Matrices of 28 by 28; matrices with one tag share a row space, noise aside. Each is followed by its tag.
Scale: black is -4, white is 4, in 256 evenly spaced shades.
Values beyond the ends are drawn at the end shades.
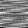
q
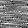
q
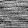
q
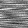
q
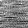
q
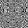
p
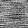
q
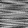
q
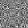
p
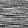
q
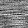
q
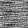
q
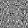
p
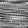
q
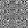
p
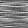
q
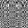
p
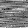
q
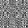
p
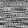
q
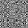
p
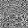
p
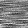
q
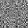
p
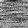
q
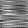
q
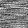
q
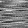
q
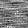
q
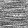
q
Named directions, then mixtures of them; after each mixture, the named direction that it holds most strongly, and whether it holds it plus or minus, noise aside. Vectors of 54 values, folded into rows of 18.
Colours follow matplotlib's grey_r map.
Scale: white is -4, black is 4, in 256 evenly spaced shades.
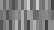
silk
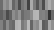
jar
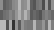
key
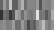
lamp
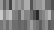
jar, minus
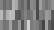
lamp, minus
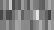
jar, plus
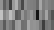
lamp, minus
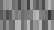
jar, plus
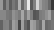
silk, plus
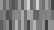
silk, plus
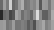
lamp, plus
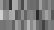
lamp, minus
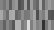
lamp, minus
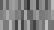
silk, minus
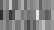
lamp, plus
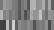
key, minus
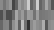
silk, plus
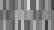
silk, plus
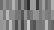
silk, minus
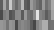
lamp, plus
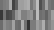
lamp, plus
